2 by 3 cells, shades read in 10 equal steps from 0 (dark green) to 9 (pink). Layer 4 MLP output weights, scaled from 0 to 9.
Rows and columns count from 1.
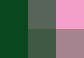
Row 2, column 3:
6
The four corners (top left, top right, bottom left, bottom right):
0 9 0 6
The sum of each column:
0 5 15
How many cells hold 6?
1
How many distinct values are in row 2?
3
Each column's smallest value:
0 2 6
